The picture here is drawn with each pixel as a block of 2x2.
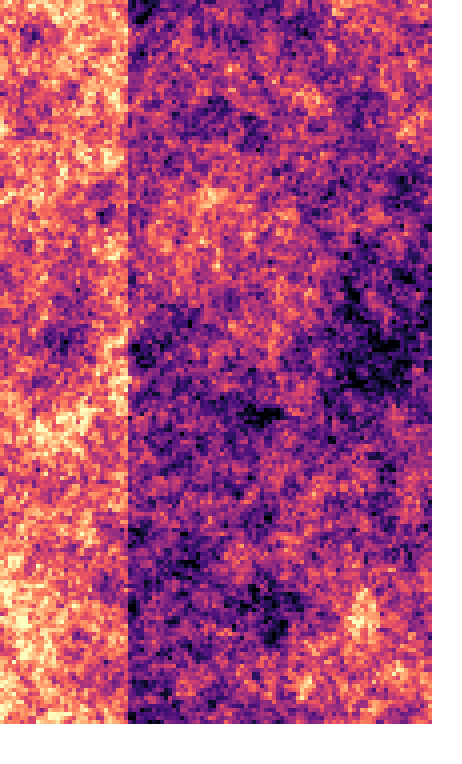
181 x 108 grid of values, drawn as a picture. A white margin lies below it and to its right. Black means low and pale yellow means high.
Stripes: none. Seam: vertical, 30% of the way across, the left part higher. Grain: blotchy. Ninth with the lowest average: middle right. Histogram: bell-shaped.
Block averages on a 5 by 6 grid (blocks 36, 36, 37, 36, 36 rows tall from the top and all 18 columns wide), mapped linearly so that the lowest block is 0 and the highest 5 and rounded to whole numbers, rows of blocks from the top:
4 4 1 2 2 2 / 4 3 3 3 1 1 / 3 3 1 1 1 0 / 4 3 1 1 2 1 / 5 3 1 1 3 3
